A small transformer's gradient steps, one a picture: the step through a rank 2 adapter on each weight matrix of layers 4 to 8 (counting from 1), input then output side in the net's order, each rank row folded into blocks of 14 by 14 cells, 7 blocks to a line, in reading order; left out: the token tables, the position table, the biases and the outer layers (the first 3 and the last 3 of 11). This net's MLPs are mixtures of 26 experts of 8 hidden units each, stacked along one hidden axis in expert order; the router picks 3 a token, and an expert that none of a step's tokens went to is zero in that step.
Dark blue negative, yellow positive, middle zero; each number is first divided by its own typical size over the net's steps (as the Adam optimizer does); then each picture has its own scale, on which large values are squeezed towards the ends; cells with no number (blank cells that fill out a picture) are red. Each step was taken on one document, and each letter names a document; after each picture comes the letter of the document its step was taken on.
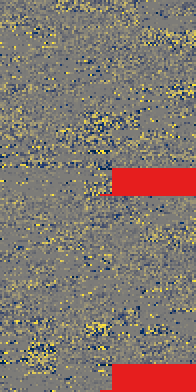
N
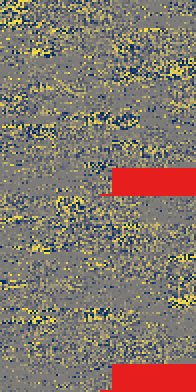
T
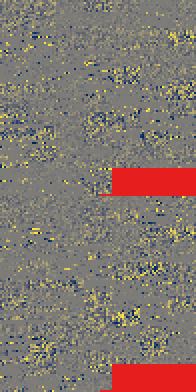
N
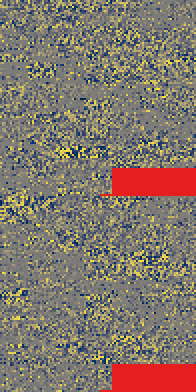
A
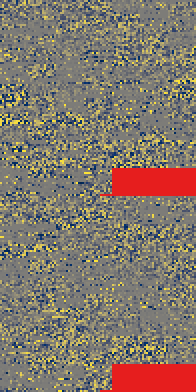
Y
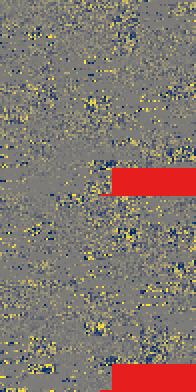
N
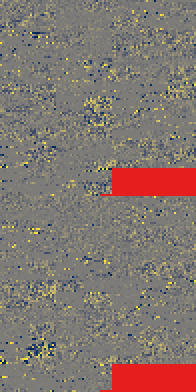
N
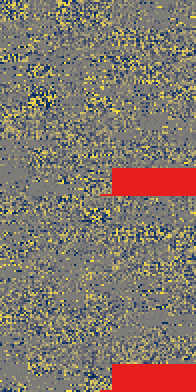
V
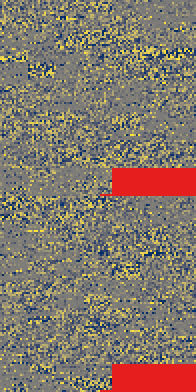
A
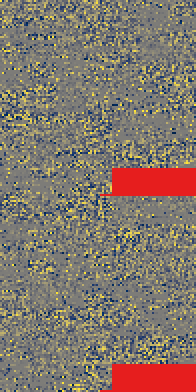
Y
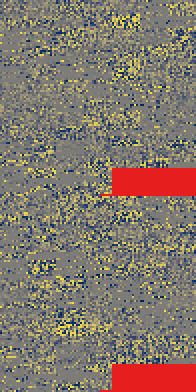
T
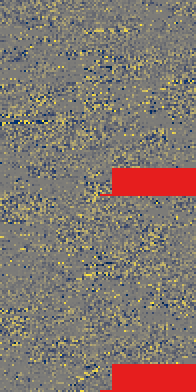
Y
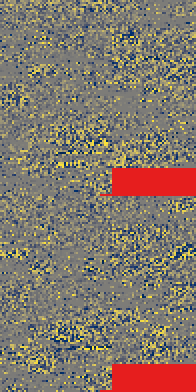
A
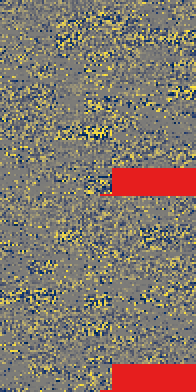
V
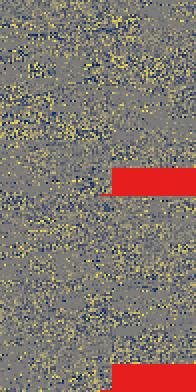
Y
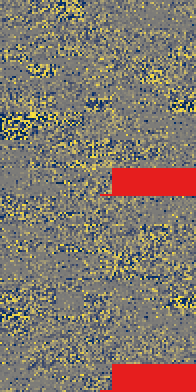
V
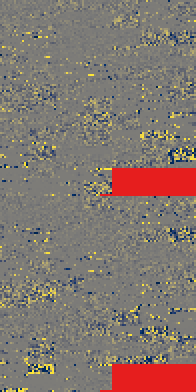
N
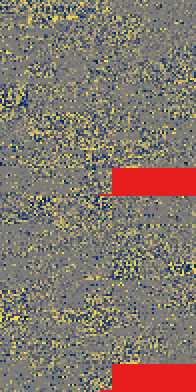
Y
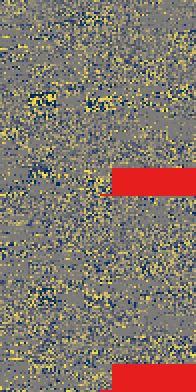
V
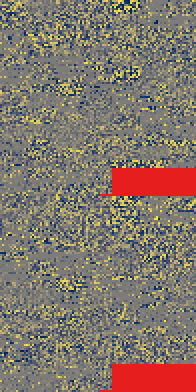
T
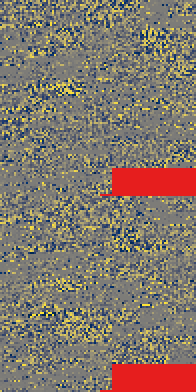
T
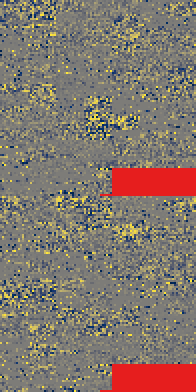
N
